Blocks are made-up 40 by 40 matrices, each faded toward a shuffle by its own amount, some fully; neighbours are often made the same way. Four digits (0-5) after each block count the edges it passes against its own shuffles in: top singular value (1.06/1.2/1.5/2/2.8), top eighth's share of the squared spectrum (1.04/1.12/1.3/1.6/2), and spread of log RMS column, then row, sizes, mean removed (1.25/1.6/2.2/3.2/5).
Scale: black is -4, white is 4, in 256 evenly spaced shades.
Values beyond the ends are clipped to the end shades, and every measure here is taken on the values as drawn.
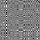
4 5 3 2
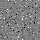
1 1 0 0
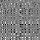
4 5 3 3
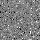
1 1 0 0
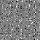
3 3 2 0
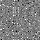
3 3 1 0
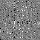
3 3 1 1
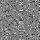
3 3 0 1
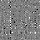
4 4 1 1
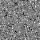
0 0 0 0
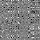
4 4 2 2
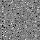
3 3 1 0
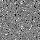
1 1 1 0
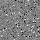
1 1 0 0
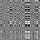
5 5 3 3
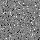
1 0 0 0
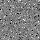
1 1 0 0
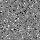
1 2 0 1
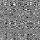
3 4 1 3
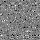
2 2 0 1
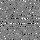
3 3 0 1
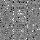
3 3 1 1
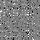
3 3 1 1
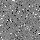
0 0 0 0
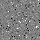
1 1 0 0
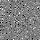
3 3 1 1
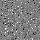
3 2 1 0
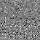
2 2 2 2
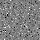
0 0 0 0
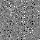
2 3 2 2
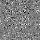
1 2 1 2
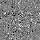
1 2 2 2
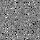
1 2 1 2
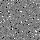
0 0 0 0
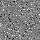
0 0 0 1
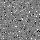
0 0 0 0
